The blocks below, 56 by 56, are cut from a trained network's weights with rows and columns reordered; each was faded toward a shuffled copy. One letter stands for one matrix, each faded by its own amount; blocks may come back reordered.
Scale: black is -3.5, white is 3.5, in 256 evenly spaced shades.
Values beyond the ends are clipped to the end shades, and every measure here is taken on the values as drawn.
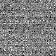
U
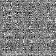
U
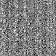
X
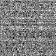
U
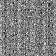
X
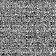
U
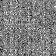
X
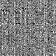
X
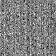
X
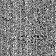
X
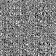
X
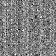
X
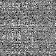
U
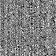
X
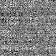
U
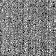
X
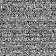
U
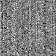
X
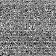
U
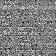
U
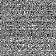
U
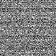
U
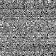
U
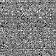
U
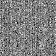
X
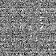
U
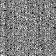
X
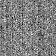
X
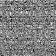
U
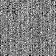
X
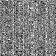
X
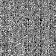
X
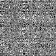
U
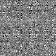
U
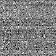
U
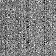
X
